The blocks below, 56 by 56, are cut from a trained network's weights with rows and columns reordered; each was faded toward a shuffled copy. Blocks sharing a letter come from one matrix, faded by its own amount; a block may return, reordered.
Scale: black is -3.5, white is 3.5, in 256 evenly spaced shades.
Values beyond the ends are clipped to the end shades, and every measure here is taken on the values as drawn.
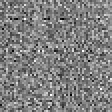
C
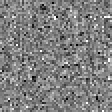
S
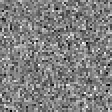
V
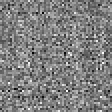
C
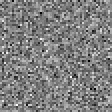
V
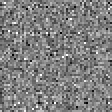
S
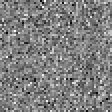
S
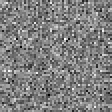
C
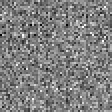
C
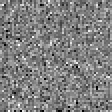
S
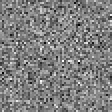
V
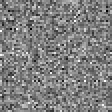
C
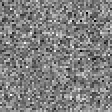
C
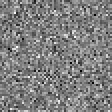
V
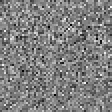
V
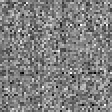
C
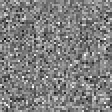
V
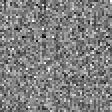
C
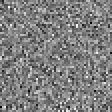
V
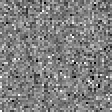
S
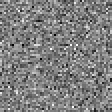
V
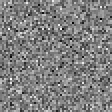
V
